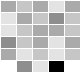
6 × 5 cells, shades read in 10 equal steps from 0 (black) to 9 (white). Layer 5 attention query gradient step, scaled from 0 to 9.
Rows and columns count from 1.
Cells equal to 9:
2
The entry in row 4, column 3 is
6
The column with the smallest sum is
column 4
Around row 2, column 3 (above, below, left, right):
6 6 6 5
